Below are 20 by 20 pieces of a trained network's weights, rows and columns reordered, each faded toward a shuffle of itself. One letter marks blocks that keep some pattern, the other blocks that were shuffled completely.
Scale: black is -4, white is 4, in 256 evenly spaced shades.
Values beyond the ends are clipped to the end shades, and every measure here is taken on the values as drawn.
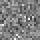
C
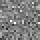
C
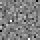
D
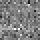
C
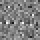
C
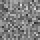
D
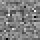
C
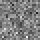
D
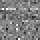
C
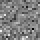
D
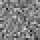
D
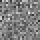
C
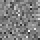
D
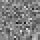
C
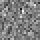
D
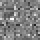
C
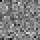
D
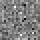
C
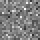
D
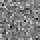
D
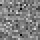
D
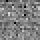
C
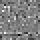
C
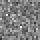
D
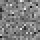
D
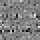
C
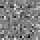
C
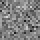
D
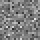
D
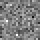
D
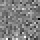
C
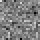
D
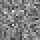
C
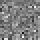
C
